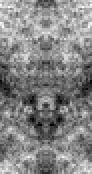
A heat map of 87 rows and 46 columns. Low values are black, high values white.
Histogram: bell-shaped. Grain: blotchy. Average level on the scale: 50%. Mirror symmetry: left to right. Odd rows or columns: none.
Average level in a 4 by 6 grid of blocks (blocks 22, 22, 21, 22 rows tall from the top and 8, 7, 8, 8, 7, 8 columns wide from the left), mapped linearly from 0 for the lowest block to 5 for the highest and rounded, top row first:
5 4 3 3 4 5 / 1 3 2 2 3 1 / 1 1 0 0 1 1 / 3 3 1 1 3 3
